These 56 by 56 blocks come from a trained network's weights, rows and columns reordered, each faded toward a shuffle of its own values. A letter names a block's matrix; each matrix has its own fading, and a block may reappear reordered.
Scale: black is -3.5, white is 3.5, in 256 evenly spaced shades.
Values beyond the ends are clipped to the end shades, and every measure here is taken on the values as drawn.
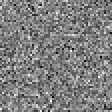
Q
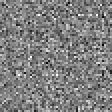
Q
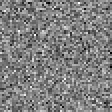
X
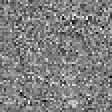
Q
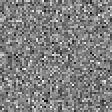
Q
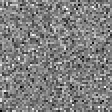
X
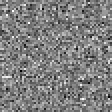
X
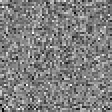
X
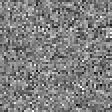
X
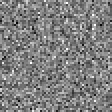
Q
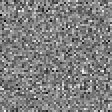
X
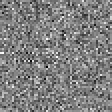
X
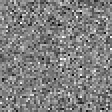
Q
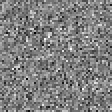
X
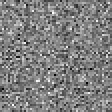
Q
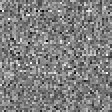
X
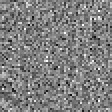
Q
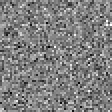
X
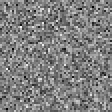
X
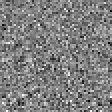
Q
